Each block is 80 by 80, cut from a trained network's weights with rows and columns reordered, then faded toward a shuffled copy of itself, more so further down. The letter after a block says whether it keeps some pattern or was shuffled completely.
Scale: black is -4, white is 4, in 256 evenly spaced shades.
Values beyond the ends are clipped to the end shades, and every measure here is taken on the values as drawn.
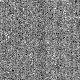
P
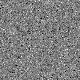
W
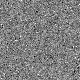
W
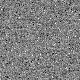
P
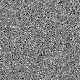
P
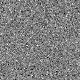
P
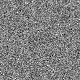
W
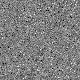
W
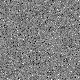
W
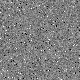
W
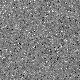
W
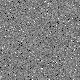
W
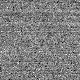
P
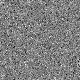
W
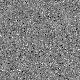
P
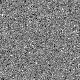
W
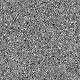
W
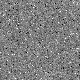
W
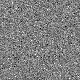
W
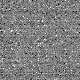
P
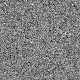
W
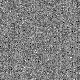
P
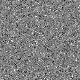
P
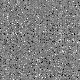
P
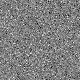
W
